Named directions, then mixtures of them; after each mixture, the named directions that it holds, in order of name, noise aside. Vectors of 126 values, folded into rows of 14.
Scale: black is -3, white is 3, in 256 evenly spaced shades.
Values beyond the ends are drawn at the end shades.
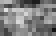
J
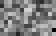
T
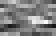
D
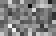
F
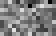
F, J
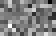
F, T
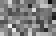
F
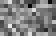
F, J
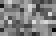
D, T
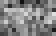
F, J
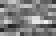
D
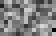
T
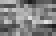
D, J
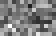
D, F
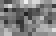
J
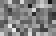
F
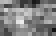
J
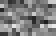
D, F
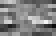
D, J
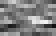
D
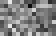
F, J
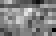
J, T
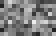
D, T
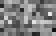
D, T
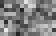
J, T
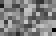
T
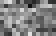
F, J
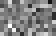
F, T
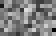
T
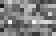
D, T
